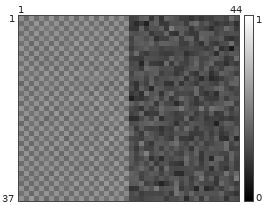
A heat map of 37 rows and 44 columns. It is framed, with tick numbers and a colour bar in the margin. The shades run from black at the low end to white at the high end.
It is made of 1 by 2 panels. Panel 1,1: middling, checkered. Panel 1,2: low, fine-grained.
